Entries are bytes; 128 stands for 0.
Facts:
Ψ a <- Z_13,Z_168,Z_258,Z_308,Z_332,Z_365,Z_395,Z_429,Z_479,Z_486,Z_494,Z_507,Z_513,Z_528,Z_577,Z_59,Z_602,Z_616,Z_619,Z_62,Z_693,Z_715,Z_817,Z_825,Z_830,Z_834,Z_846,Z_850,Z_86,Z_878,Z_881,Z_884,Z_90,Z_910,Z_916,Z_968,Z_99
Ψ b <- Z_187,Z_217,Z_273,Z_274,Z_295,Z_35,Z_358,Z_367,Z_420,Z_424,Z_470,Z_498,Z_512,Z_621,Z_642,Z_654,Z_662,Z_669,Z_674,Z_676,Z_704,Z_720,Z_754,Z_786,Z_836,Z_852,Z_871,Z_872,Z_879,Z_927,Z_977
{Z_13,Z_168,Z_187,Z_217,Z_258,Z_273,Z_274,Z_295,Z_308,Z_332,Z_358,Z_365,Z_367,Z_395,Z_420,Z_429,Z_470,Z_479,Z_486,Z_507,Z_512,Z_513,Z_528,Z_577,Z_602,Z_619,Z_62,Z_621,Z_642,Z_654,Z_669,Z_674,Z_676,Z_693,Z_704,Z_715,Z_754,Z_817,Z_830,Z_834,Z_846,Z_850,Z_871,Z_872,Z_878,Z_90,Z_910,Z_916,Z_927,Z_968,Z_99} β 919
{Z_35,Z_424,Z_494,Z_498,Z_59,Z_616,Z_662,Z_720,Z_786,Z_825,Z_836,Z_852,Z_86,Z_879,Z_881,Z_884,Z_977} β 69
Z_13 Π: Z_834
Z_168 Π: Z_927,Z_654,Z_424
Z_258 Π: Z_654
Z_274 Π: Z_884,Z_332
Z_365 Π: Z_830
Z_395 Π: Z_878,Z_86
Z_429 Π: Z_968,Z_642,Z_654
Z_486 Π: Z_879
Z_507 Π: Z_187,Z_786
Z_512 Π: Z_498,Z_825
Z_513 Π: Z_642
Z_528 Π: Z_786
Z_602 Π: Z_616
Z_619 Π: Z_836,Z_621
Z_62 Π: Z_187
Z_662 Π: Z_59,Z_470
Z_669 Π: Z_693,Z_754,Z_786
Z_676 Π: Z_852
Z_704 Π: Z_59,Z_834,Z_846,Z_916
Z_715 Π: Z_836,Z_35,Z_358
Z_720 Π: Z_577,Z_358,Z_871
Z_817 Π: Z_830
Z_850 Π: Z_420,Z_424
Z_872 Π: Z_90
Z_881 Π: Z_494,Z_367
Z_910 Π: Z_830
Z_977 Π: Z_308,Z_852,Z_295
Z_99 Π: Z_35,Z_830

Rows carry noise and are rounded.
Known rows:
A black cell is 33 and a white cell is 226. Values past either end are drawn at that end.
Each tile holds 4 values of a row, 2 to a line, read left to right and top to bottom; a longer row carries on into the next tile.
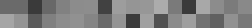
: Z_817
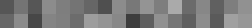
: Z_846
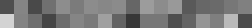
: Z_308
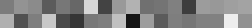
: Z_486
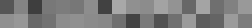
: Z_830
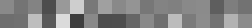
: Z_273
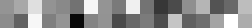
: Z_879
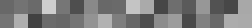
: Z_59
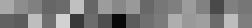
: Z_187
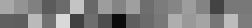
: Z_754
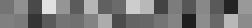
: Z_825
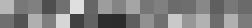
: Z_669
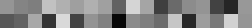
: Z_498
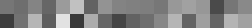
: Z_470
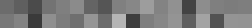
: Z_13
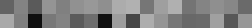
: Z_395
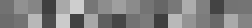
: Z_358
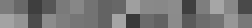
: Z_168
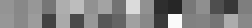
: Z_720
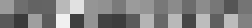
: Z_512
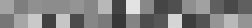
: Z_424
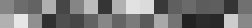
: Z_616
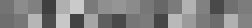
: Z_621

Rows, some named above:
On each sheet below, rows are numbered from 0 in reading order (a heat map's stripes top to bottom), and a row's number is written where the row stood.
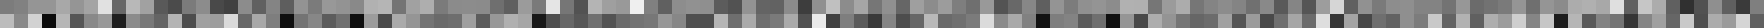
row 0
Z_852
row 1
Z_395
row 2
Z_86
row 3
Z_642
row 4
Z_395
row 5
Z_704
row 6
Z_977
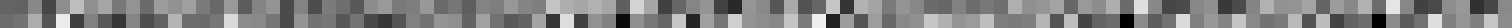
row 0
Z_642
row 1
Z_693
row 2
Z_498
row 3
Z_274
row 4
Z_786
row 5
Z_786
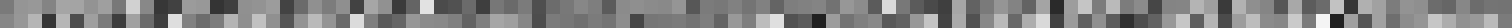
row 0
Z_836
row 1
Z_90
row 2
Z_479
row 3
Z_881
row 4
Z_367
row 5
Z_274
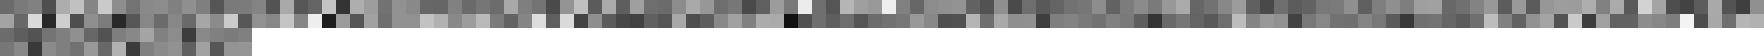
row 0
Z_295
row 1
Z_274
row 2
Z_420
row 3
Z_86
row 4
Z_968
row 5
Z_968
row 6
Z_662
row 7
Z_13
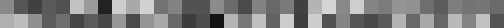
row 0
Z_602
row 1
Z_676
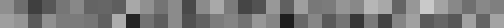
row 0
Z_850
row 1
Z_878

